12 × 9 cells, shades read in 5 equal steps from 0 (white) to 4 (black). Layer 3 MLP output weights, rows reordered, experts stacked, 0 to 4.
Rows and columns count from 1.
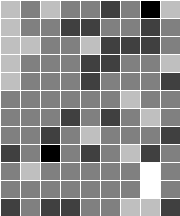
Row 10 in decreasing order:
2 2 2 2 2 2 2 1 0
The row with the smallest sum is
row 10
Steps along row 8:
same up down down up same same up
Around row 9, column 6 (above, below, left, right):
2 2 3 1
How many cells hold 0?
2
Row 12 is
3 2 3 3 2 2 1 1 3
